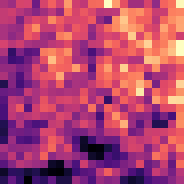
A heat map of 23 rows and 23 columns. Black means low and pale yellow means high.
Average level on the scale: 50%. Ninth with the highest average: top right. Slope: up to the top right.
